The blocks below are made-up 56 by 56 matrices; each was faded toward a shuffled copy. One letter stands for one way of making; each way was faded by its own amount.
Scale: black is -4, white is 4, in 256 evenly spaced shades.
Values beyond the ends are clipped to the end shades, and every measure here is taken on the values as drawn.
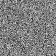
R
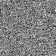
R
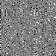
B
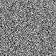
R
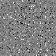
B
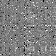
B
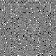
B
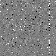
B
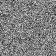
R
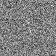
R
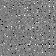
B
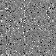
B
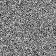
R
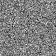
R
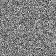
R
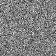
R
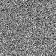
R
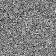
R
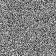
R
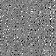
B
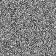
R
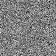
R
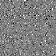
B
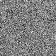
R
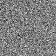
R
